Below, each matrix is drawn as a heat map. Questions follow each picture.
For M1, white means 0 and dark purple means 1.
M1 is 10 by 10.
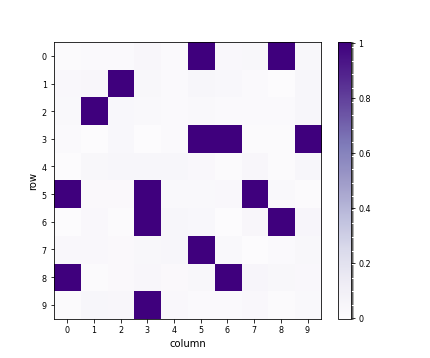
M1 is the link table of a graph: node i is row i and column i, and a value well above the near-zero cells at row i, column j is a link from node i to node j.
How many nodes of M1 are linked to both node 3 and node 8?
1
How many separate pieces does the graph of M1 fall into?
3
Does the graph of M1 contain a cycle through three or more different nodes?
yes
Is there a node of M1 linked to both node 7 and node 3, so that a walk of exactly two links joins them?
yes
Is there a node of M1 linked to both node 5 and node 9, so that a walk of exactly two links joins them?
yes
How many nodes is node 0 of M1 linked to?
2
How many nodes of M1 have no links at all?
1
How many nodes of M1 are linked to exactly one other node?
4
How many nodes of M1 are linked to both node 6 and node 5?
1
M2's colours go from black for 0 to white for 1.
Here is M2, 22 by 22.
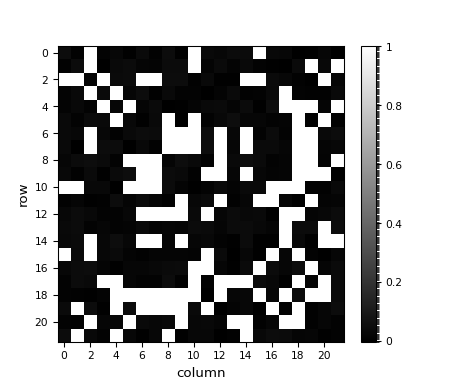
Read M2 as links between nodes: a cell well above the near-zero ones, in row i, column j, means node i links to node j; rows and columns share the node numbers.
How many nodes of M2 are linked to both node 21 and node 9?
1
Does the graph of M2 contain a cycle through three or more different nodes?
yes
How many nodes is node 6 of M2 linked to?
8
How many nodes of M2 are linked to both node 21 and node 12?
1
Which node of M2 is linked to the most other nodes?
node 18
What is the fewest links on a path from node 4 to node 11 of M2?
2
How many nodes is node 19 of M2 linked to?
9
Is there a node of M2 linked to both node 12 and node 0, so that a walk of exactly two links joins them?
no
